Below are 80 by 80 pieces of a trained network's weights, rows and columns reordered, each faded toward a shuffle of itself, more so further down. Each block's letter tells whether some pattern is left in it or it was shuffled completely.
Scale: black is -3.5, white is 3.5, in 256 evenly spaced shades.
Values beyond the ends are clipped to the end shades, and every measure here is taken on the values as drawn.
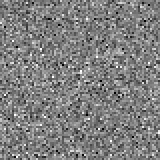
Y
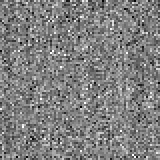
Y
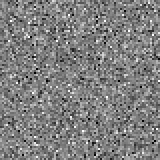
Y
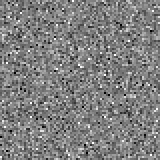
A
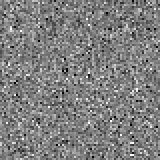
Y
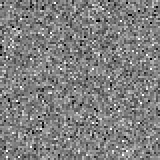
A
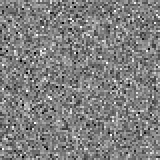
A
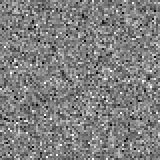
A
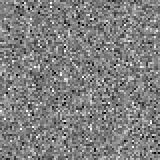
Y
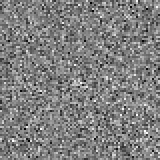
Y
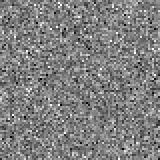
A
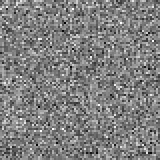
Y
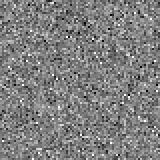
A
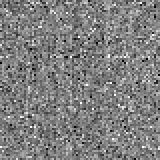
Y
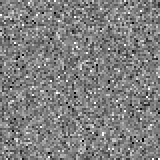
A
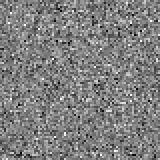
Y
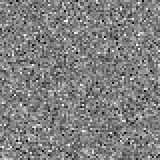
A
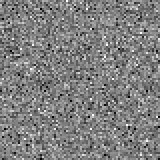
A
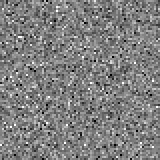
A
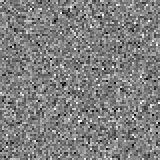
A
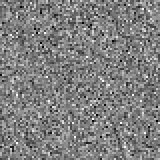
A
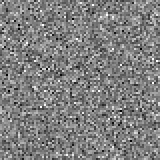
A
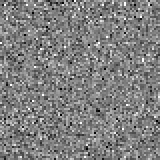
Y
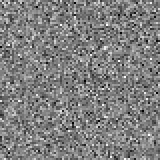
Y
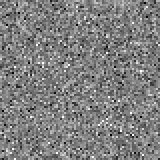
A
